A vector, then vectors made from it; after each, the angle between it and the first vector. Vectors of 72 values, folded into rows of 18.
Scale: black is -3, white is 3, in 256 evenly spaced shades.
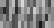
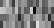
partly opposed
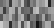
partly aligned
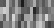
nearly opposite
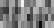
nearly parallel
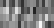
nearly opposite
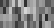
partly aligned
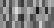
partly opposed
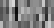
partly aligned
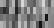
nearly parallel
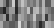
nearly parallel
